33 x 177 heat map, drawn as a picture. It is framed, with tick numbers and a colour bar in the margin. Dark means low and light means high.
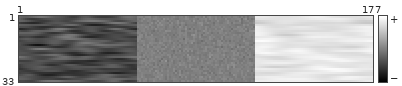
The table splits into one row of 3 panels. Panel 1,1: low, streaked across. Panel 1,2: middling, fine-grained, faint in contrast. Panel 1,3: very high, streaked across, faint in contrast.
